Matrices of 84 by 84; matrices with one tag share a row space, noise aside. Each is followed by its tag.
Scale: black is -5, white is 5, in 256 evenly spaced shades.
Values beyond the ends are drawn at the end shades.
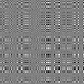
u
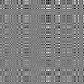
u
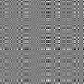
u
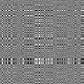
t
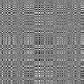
t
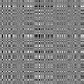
t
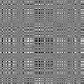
t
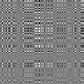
t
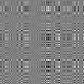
u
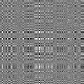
t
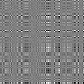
u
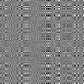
u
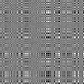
u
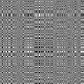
t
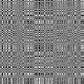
t
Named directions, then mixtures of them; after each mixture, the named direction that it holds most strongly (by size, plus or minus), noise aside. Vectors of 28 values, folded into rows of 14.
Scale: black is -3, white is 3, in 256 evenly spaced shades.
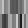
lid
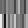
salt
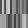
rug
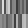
rug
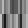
lid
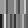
salt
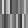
lid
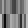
lid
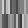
lid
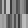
rug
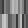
lid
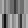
lid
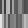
rug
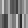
lid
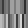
lid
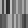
rug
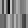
rug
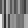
salt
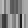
lid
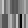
lid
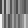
rug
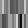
lid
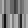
lid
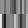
salt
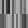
rug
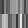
lid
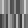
lid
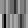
salt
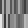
salt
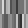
lid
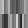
lid
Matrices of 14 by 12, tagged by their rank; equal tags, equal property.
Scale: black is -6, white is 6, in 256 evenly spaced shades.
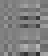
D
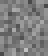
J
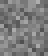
J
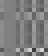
D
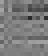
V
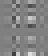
D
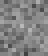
J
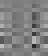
D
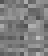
V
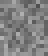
J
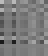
D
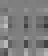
D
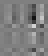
D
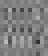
V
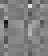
V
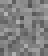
J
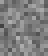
J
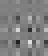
D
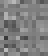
V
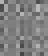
V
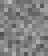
J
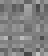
V
